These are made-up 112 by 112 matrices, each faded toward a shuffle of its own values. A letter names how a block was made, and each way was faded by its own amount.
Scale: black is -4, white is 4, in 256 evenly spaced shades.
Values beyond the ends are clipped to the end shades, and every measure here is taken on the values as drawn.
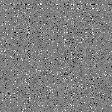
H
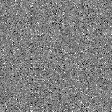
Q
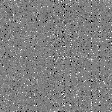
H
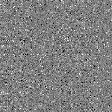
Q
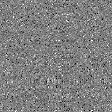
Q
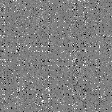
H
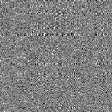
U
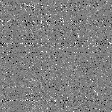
H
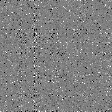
H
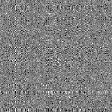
U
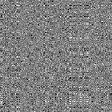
U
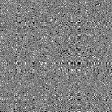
U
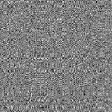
U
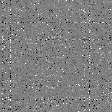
H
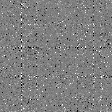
H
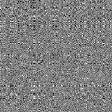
U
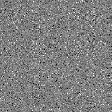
Q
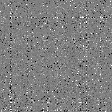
H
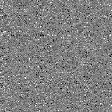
Q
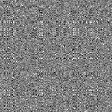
U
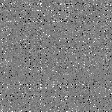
H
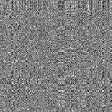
U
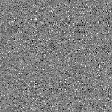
Q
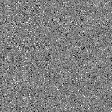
Q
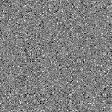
Q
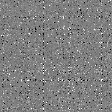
H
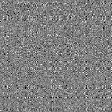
U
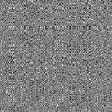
U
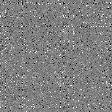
H
